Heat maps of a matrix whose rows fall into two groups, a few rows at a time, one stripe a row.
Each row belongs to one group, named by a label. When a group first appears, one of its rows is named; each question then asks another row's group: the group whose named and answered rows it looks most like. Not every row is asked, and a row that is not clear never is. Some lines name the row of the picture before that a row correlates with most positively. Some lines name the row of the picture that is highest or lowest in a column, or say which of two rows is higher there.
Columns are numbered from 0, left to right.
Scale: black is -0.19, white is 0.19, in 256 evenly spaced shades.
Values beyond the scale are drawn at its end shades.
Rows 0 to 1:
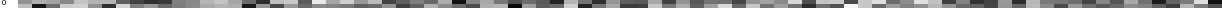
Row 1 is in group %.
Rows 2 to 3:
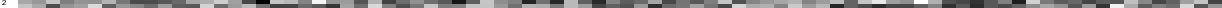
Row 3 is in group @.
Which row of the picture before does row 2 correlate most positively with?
0
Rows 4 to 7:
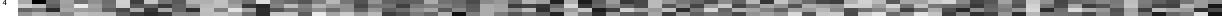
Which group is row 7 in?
%
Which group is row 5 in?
%
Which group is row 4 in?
%
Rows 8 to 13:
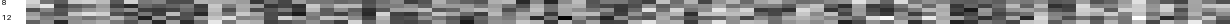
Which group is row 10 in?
@
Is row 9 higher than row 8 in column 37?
Yes
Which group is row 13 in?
@
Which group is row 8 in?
%
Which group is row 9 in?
@
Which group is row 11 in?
@
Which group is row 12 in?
%
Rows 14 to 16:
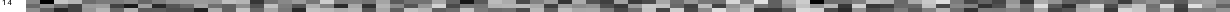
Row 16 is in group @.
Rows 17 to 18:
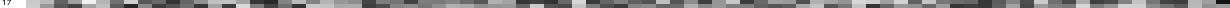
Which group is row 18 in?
@
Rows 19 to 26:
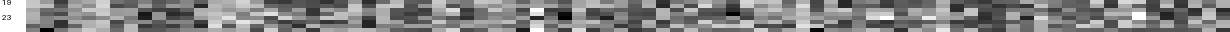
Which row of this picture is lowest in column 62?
26
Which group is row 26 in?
%
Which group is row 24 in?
@
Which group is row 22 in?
%
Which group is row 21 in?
%
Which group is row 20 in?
@
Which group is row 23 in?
%
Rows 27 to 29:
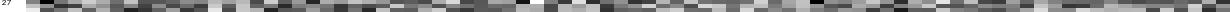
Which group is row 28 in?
@
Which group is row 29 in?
@
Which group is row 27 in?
%
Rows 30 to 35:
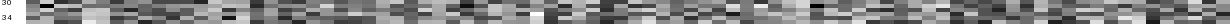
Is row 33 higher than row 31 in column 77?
Yes
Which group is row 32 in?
@
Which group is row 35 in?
@
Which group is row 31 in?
%
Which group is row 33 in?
%
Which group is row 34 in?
@
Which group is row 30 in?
@
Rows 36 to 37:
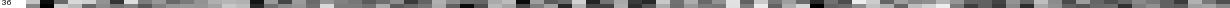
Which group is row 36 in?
%
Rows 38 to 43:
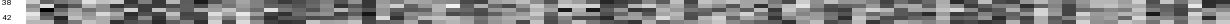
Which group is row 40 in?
%
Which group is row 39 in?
@
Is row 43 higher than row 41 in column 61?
No
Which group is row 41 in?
@
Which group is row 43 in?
@
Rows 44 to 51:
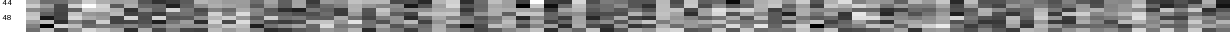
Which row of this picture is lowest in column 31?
50
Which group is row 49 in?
@
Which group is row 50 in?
%
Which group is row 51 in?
@
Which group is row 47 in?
@
